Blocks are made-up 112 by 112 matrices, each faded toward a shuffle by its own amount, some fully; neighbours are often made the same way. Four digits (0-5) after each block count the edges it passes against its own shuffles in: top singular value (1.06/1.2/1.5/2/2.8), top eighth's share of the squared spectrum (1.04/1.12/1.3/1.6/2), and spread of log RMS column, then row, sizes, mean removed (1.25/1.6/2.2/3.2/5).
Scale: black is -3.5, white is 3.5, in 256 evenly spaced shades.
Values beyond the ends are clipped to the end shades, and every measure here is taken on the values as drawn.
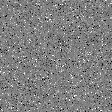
2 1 0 0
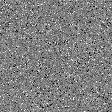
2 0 0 0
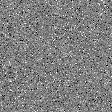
3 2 0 0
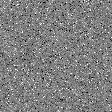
0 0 0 0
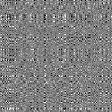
5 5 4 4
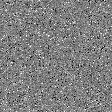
3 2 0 0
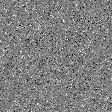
1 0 0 0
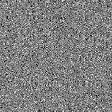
4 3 1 1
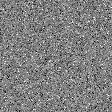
0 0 0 0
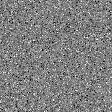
2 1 0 0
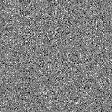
4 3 2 1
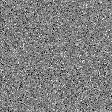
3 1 0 0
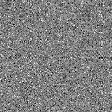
4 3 1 1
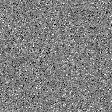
3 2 0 1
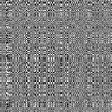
5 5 4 4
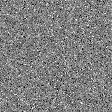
2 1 0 0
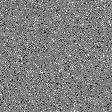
0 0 0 0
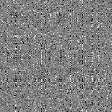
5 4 3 2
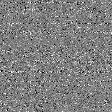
1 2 0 3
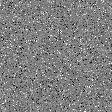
0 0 0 0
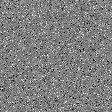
0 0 0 0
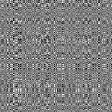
5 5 4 4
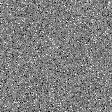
1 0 0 0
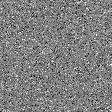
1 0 0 0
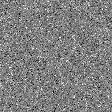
1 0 0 0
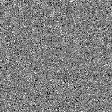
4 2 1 1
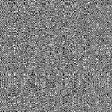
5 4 3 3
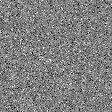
0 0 0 0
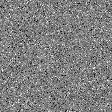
2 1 0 0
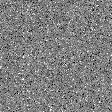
2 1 0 0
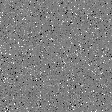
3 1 0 0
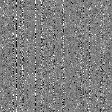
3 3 4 0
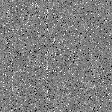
1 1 2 0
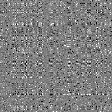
5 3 3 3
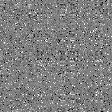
4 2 1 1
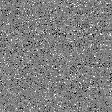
3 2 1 1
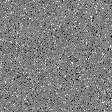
0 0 0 0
